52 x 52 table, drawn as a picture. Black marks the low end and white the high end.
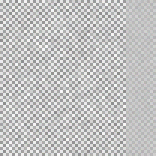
No row or column stands out. There is no overall slope. The field is checkered. The values fall into two levels. A vertical seam about 80% of the way across splits the table, and the right part is calmer.
